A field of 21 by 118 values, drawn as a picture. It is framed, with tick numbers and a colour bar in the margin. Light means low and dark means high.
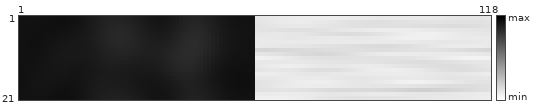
It is made of 1 by 2 panels. Panel 1,1: very high, smooth, faint in contrast. Panel 1,2: very low, streaked across, faint in contrast.
